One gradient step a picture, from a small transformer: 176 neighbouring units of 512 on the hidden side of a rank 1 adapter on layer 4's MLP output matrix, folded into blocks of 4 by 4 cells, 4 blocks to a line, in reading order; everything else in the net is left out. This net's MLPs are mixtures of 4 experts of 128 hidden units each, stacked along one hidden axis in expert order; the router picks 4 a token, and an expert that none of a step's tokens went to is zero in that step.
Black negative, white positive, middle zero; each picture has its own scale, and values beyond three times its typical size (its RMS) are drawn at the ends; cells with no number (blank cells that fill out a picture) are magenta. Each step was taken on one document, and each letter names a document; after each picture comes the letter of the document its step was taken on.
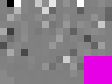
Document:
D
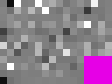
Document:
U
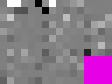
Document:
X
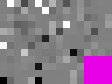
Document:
X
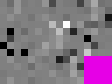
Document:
D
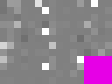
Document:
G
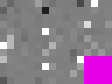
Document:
G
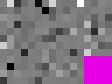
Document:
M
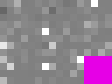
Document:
G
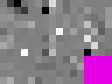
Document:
X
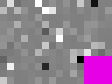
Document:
G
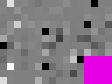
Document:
G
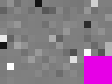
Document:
U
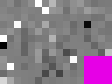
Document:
U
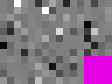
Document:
X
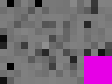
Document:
U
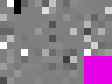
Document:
M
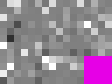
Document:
M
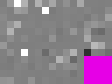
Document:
X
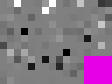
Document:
D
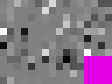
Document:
D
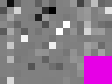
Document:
D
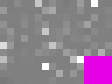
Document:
G
